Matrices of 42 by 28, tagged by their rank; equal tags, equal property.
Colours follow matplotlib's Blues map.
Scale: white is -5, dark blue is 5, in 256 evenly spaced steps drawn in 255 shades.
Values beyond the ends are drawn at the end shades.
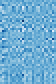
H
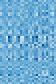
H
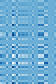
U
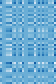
U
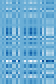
U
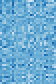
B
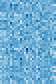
B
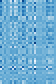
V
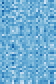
B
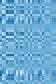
V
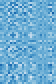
H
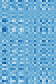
V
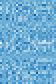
B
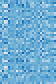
H
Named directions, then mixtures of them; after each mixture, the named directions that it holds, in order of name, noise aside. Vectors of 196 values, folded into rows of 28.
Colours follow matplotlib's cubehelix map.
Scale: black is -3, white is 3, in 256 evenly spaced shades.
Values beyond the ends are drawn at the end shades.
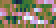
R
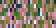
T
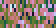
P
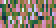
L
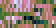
R, T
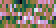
P, R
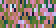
P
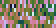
P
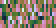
L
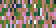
T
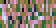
L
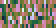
L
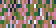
T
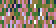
T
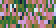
P, R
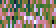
R, T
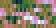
R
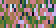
P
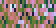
P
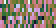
L, T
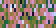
P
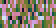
L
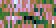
R, T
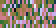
P, T
